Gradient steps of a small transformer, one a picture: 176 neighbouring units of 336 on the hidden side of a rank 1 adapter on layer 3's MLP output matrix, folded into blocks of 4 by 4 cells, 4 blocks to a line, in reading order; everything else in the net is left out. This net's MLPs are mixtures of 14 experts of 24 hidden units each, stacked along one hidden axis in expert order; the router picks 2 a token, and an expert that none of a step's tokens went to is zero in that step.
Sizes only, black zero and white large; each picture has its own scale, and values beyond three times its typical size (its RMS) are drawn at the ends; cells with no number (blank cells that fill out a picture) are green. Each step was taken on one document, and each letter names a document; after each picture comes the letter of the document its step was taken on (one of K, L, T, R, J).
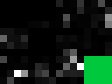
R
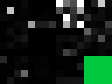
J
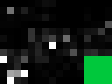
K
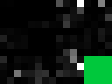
R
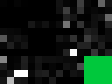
R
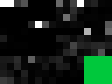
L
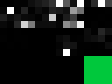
J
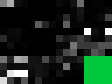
L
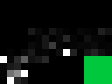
K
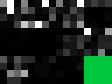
L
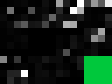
J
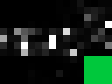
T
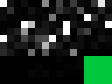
T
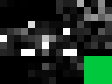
T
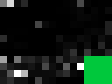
L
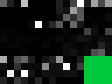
L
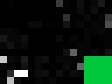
R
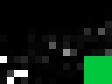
K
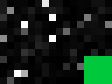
T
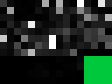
T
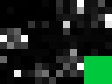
R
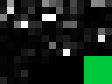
J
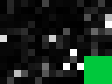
T
